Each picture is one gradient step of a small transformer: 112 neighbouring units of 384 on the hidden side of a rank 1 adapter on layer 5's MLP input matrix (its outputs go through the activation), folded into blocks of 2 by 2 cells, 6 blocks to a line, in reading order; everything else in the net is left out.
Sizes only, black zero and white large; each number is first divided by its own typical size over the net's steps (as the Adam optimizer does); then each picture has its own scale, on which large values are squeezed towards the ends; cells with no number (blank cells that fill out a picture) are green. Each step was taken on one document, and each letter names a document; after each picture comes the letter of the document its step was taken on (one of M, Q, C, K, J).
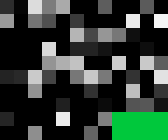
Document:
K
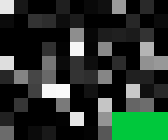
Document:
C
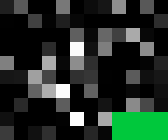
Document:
C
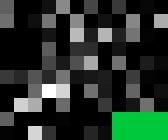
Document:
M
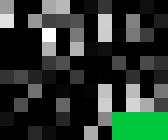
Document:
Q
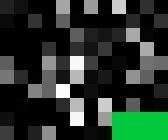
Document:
C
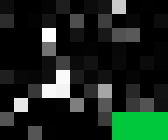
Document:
M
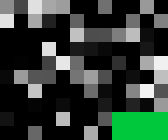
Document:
K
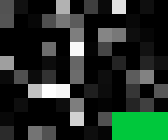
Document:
C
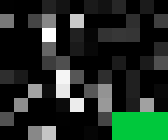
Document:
M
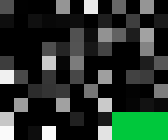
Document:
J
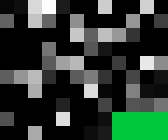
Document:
K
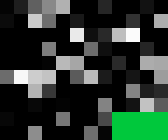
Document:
K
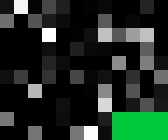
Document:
Q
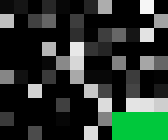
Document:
Q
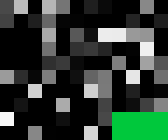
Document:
Q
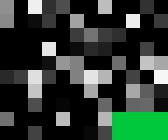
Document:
K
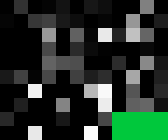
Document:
Q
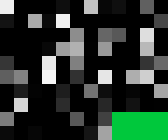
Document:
J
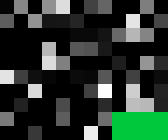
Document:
Q
